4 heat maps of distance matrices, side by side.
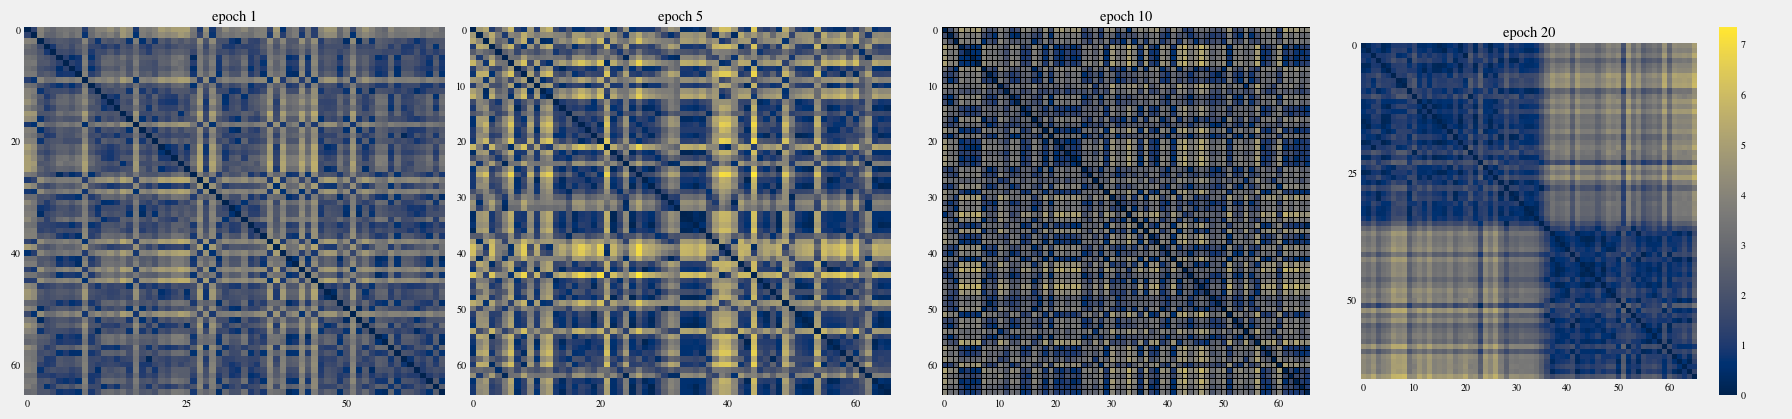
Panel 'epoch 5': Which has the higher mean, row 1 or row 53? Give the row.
1
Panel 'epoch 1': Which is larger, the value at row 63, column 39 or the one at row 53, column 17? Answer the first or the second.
the second
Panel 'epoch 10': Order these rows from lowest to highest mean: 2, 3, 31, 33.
31, 2, 3, 33
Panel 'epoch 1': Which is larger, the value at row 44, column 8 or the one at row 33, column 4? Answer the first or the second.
the second
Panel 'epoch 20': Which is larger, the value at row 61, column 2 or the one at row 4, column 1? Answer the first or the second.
the first
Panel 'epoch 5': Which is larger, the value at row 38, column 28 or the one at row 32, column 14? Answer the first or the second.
the first
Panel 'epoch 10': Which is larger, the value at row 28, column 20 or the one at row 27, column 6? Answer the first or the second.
the first
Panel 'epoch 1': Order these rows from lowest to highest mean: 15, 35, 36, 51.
35, 36, 15, 51
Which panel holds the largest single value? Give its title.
epoch 5
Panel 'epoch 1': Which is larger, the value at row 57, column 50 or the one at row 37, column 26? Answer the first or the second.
the first
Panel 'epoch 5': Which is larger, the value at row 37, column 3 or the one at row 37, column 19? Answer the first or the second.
the first
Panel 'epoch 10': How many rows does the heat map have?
66
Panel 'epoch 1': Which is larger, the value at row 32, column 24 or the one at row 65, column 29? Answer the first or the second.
the second
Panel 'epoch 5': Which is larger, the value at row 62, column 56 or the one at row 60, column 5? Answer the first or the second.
the second
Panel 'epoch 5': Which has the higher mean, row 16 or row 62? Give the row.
62
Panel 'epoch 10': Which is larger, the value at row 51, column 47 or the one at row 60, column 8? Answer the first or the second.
the first
